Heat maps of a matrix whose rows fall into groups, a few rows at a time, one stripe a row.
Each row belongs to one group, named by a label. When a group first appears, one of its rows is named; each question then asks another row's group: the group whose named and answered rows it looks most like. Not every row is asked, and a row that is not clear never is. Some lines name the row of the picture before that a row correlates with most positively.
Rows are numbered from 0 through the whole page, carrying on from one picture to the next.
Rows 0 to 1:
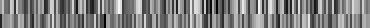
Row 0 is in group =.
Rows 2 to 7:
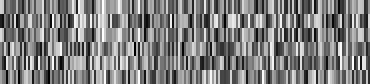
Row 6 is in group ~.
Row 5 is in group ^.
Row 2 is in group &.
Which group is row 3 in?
~
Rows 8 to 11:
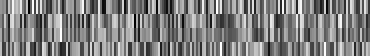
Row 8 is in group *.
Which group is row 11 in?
~
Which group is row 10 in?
^
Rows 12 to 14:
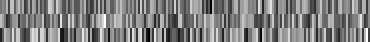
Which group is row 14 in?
*
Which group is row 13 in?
&
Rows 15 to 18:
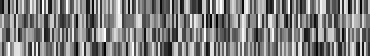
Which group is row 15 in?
~
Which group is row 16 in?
=
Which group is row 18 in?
*
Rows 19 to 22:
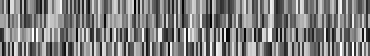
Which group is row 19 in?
^
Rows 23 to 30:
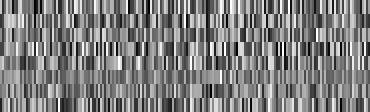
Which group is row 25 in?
~
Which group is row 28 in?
*
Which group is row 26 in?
*
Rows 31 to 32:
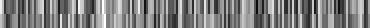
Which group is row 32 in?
&
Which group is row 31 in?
&
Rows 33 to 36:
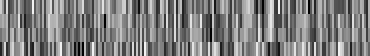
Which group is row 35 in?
=
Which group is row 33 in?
&
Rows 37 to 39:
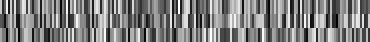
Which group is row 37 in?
~
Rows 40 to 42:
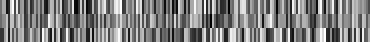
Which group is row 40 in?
=
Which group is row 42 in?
~
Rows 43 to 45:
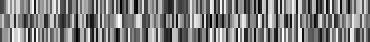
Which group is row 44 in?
=
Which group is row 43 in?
*
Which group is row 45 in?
*
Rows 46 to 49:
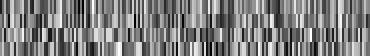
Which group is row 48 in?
~
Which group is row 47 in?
^
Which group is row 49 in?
=
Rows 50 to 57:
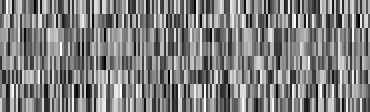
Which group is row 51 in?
*
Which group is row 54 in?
=
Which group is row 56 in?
=
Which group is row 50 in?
~
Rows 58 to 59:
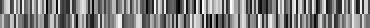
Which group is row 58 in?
*
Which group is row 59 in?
=
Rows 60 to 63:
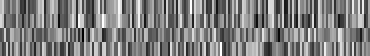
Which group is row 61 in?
&
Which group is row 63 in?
~
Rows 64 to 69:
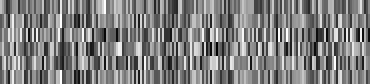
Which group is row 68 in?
*
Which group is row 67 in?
=
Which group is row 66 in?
*
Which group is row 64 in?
&
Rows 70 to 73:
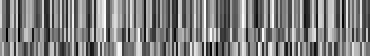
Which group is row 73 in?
=
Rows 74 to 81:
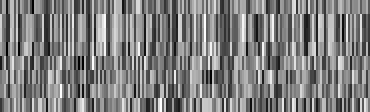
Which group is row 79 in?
=
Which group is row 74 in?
=
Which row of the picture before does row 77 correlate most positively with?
72
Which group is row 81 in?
*
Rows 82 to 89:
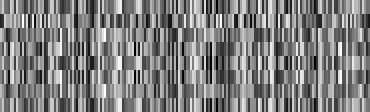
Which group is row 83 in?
*
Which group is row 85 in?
^
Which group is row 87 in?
^
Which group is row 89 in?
=
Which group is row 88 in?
&
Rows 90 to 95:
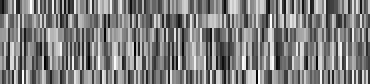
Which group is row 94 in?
^
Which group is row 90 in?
~
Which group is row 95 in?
~
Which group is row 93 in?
^
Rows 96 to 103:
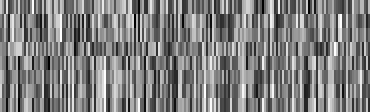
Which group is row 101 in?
&
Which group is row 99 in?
*
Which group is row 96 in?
&
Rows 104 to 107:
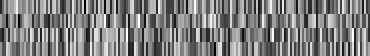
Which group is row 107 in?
~
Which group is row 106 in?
~
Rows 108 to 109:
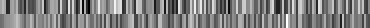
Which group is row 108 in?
&
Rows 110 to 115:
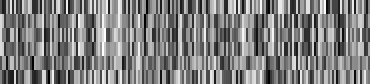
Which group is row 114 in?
=
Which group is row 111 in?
&
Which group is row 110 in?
~
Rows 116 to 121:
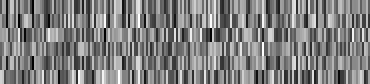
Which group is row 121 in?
&
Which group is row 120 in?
=
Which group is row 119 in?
*
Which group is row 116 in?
=
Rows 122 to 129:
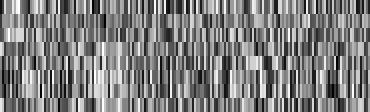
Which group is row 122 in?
*
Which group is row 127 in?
~
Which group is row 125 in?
&
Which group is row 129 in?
&
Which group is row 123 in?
=
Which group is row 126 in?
~
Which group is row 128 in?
~
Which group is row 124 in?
*
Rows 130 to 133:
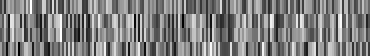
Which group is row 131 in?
^
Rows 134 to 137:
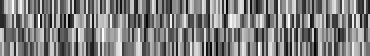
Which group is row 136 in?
&
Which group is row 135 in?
~
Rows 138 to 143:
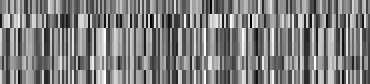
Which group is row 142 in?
^
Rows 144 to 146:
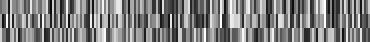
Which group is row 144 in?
~
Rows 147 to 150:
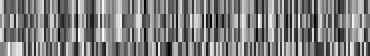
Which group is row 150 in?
*
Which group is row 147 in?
&
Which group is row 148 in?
=
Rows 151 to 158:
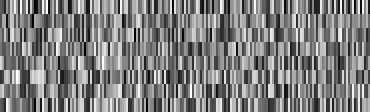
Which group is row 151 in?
~
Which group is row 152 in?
=
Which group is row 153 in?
^
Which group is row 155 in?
&
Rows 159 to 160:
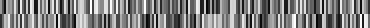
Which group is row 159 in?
~
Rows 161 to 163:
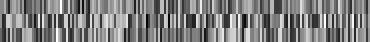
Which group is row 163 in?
~
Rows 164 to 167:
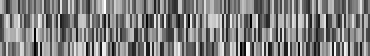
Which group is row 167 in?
~
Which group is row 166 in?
*
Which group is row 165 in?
*
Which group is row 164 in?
&
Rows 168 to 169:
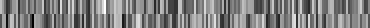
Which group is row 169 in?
=
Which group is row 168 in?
&
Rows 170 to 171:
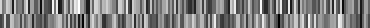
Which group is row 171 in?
^
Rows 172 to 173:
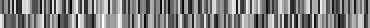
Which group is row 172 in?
~
